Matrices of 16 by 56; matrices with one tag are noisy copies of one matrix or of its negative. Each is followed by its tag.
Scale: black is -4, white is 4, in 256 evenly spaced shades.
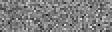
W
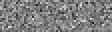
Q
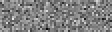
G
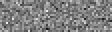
G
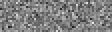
Q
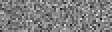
W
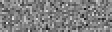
G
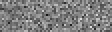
W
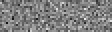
G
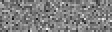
G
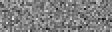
G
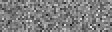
W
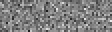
G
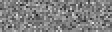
Q
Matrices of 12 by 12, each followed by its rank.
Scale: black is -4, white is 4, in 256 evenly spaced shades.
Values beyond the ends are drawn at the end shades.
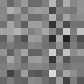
two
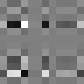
one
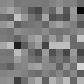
two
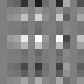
one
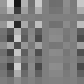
one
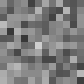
full rank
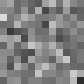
full rank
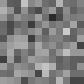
full rank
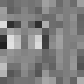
two
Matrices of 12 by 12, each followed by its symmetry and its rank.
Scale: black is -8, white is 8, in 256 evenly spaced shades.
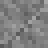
antisymmetric, full rank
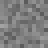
neither, full rank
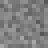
antisymmetric, full rank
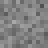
neither, full rank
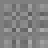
symmetric, rank one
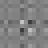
symmetric, rank one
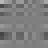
neither, rank one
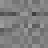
neither, rank two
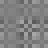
symmetric, rank one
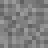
antisymmetric, full rank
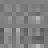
neither, rank two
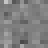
neither, rank two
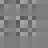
symmetric, rank one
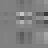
neither, rank one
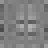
neither, rank two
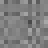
neither, rank two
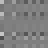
neither, rank one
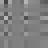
neither, rank one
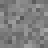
neither, full rank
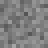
neither, full rank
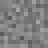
antisymmetric, full rank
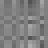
neither, rank one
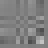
symmetric, rank one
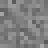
antisymmetric, full rank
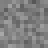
antisymmetric, full rank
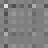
symmetric, rank one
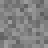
neither, full rank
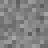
neither, full rank
